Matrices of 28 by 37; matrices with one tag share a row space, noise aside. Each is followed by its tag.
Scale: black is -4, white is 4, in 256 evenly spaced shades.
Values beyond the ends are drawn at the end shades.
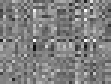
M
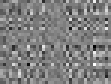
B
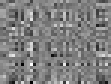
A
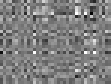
M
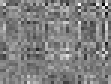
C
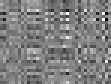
C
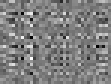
A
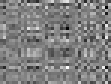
C
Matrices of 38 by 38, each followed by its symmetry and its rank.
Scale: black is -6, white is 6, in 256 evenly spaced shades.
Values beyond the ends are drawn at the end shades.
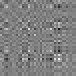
symmetric, rank three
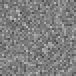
symmetric, full rank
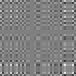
symmetric, rank one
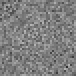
symmetric, full rank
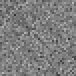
symmetric, full rank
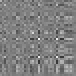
symmetric, rank three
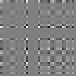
symmetric, rank one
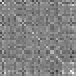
symmetric, rank five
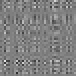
neither, rank three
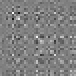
symmetric, rank three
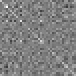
symmetric, rank five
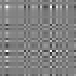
symmetric, rank one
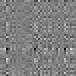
neither, rank three
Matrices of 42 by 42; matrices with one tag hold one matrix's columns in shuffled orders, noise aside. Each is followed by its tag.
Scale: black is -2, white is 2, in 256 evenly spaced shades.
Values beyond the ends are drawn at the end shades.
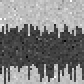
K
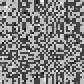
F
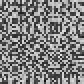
F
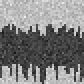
K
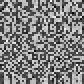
F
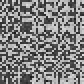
F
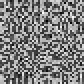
F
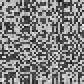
F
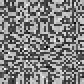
F
